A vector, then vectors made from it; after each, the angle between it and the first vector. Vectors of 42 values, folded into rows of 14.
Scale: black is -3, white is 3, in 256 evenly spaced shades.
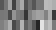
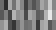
partly aligned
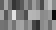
partly aligned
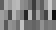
partly aligned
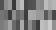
nearly parallel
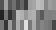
orthogonal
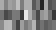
orthogonal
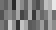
partly aligned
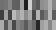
partly aligned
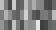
nearly opposite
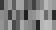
nearly parallel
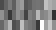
nearly parallel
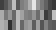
partly opposed
